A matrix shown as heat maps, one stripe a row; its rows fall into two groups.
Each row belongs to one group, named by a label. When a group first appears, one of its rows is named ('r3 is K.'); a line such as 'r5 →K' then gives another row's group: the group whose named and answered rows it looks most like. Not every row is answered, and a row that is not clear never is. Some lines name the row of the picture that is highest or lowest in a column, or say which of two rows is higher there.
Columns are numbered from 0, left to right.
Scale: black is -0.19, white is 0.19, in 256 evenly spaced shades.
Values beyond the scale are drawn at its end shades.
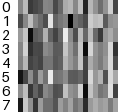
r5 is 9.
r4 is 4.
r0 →4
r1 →9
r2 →4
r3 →4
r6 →4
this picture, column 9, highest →2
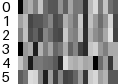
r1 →4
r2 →4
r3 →9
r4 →4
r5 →9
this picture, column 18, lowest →4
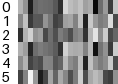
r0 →4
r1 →4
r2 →9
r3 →4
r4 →4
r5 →9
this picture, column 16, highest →5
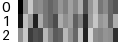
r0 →9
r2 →4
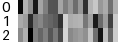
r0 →9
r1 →4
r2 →4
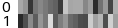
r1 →9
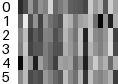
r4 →9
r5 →4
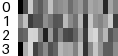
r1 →4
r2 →9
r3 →9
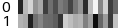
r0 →9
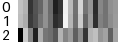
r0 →4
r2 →9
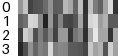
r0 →4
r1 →9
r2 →9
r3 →9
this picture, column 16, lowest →0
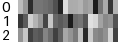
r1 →9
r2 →4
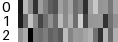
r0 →9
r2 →4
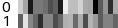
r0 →4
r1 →4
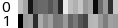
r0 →4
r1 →9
